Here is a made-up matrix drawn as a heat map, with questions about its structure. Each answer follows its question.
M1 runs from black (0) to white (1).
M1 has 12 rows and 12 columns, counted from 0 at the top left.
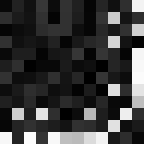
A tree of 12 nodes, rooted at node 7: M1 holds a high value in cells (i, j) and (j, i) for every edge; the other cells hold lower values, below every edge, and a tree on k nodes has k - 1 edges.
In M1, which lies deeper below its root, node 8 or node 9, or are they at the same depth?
node 8
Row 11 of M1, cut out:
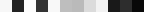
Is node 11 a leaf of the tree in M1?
no
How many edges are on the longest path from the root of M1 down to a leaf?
2
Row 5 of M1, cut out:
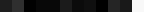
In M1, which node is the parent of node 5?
11
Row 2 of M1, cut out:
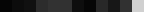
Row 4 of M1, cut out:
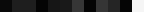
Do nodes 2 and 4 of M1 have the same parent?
yes
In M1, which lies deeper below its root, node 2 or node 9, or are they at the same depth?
node 2
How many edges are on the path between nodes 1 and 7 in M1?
2
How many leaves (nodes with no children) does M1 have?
9
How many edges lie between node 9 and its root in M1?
1
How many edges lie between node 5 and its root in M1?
2
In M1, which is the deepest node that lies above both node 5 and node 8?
11
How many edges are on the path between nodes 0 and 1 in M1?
4
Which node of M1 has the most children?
11
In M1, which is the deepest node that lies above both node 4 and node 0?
11
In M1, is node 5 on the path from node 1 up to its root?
no
